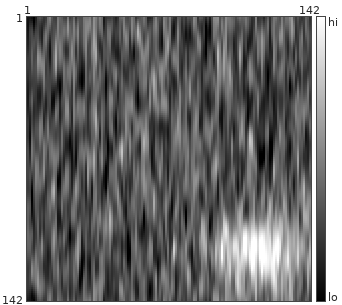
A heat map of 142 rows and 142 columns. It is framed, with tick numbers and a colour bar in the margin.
Grain: streaks running down. Bumps: one, in the bottom right. Mirror symmetry: none. Ninth with the highest average: bottom right.
